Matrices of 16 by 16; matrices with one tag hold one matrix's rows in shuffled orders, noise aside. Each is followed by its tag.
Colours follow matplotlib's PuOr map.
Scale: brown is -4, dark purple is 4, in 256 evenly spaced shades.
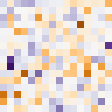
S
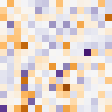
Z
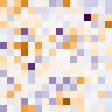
Z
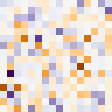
S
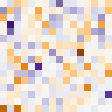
S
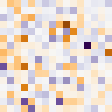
Z
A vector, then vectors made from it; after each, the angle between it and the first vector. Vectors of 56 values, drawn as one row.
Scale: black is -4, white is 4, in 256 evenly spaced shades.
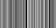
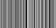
nearly parallel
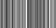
nearly opposite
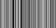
orthogonal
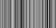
partly aligned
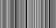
nearly parallel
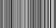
partly opposed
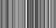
nearly opposite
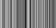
partly aligned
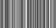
nearly opposite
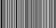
orthogonal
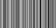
orthogonal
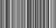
nearly opposite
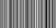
partly aligned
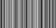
partly aligned
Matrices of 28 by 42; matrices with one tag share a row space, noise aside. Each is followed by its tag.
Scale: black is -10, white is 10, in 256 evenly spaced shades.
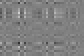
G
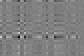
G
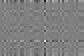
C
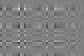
G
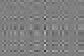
C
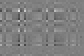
G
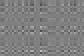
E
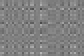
E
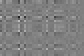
G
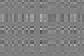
E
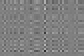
C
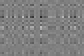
E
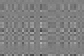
E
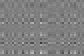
E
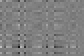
G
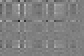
G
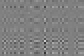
C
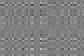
E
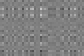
E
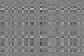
E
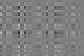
G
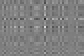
C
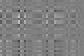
G
